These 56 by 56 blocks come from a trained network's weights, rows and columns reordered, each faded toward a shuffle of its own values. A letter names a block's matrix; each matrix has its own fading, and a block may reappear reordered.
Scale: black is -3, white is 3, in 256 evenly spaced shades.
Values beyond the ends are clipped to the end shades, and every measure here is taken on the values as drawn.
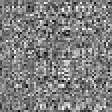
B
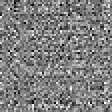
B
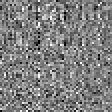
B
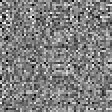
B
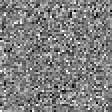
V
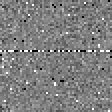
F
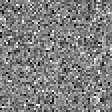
F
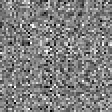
B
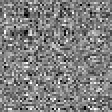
B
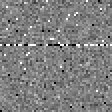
F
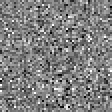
V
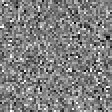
V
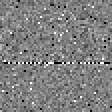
F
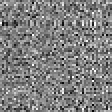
B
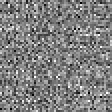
B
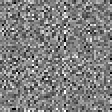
B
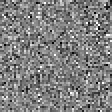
V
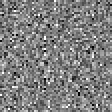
V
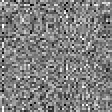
B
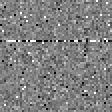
F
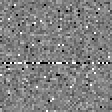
F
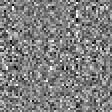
B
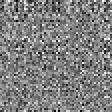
B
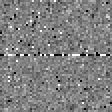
F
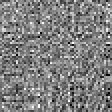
B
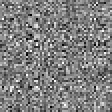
B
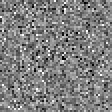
F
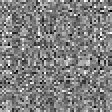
B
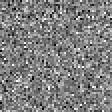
F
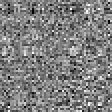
B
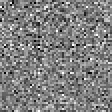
V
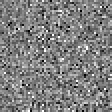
F
